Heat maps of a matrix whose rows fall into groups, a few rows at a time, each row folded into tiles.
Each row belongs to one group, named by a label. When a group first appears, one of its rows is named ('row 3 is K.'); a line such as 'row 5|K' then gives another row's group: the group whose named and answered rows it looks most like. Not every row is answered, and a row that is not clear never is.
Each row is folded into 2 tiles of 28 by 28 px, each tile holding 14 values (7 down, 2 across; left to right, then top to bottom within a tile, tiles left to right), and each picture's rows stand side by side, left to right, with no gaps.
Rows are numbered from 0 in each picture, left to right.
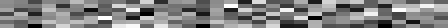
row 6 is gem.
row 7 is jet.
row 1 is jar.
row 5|gem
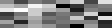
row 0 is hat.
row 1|gem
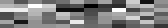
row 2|gem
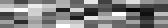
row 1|jar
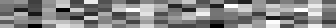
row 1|jar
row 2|hat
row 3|gem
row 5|hat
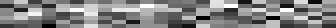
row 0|gem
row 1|hat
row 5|gem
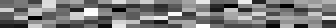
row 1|gem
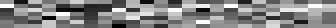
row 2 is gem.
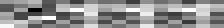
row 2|hat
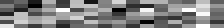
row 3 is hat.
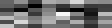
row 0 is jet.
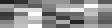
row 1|hat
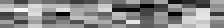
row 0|hat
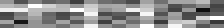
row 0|hat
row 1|hat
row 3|jar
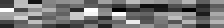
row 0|gem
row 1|gem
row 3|jet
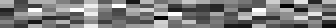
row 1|hat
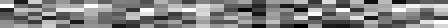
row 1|hat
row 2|gem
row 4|jet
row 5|gem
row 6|gem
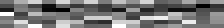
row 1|jar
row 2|jar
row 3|jet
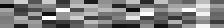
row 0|gem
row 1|gem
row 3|hat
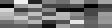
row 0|gem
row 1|jet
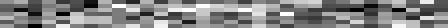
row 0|jet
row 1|jet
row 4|hat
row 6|jet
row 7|jar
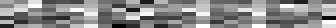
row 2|gem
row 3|hat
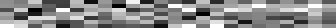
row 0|jar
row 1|gem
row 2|gem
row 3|jar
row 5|hat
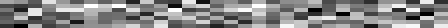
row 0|gem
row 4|hat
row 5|jar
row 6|jet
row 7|jar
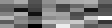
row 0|jet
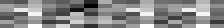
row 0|hat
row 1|jet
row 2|hat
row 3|hat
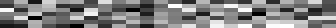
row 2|jet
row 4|jar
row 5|jar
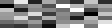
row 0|gem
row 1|jar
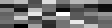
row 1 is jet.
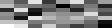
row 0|jar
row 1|gem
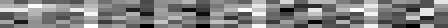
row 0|hat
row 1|hat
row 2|jet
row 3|jet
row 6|hat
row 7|gem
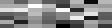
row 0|hat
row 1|gem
